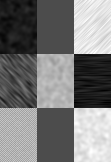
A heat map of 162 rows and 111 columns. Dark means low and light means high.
The table splits into 3 rows of 3 panels. Panel 1,1: very low, blotchy, faint in contrast. Panel 1,2: low, flat. Panel 1,3: very high, slanting up to the right, faint in contrast. Panel 2,1: low, slanting down to the right. Panel 2,2: high, blotchy, faint in contrast. Panel 2,3: very low, streaked across, faint in contrast. Panel 3,1: high, checkered. Panel 3,2: low, flat. Panel 3,3: very high, blotchy, faint in contrast.
